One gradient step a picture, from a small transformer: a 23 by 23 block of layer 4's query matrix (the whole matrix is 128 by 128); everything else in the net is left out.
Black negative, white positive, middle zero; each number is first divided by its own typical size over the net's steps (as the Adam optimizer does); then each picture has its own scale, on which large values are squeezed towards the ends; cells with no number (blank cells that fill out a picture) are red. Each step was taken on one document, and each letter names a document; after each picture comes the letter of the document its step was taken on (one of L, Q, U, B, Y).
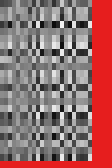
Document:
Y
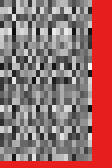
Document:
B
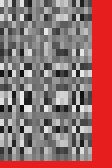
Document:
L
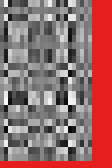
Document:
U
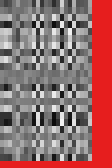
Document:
Y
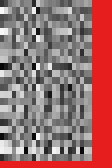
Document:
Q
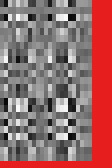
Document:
U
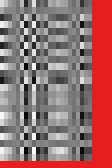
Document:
Q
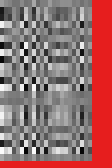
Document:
Q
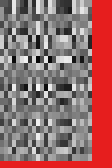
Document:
B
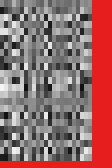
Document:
Q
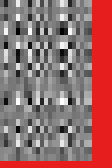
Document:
U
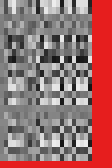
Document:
Y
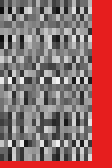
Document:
B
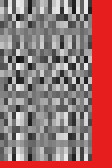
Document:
B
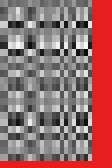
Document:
Y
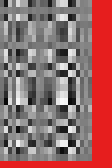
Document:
U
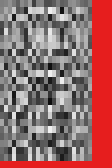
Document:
B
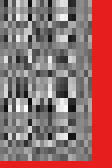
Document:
U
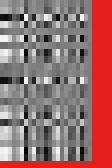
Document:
Q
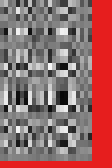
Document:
U
